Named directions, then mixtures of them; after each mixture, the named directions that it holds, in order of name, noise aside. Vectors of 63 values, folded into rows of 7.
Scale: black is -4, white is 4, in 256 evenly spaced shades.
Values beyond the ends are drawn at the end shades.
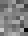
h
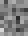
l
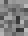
h, l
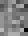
h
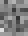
l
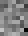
h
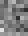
h, l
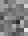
h, l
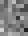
h, l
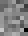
h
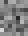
l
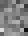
h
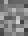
h, l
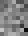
h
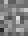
l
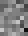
h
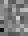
h, l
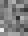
h, l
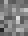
l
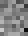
h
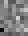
h, l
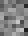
h, l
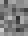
l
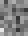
l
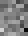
h
